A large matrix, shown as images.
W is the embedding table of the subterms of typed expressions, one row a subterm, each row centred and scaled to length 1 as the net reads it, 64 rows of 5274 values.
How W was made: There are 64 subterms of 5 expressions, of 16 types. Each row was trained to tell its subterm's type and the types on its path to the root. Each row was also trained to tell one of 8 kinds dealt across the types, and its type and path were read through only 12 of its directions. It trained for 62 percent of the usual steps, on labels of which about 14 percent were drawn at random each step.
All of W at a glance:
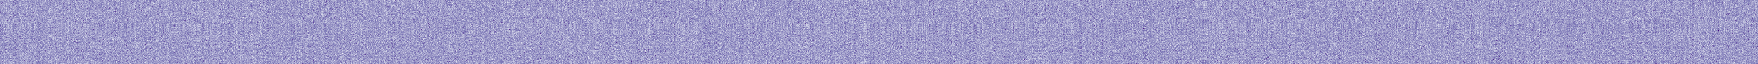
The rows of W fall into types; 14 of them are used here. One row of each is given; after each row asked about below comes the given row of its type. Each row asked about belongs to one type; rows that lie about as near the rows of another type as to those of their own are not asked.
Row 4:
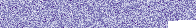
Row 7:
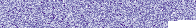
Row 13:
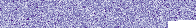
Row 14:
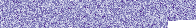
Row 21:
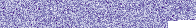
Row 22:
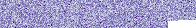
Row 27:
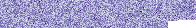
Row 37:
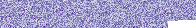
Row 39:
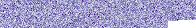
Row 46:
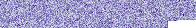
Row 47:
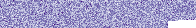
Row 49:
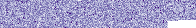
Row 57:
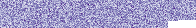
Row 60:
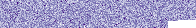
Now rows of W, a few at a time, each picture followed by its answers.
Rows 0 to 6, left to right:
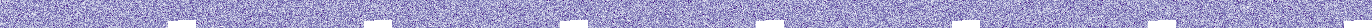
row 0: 4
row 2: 39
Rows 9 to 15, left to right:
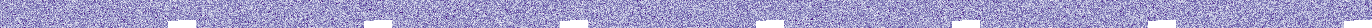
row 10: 46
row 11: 14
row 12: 21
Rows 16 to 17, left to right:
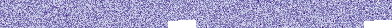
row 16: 47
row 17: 7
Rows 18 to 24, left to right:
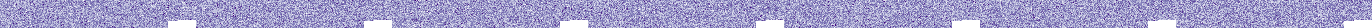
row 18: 57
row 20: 60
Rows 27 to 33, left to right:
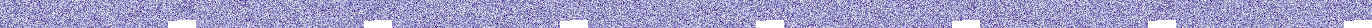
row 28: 21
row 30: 39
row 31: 21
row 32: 27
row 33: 39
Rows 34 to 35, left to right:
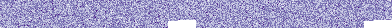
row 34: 13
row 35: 60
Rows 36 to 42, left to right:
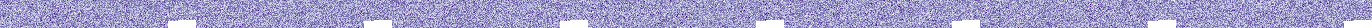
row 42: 60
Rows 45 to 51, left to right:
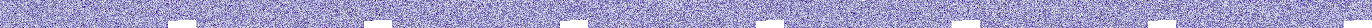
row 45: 13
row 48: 47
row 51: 14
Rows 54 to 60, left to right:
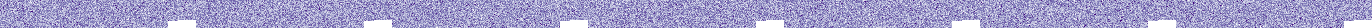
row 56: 22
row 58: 39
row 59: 7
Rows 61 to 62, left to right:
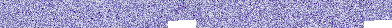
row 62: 46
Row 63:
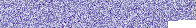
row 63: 21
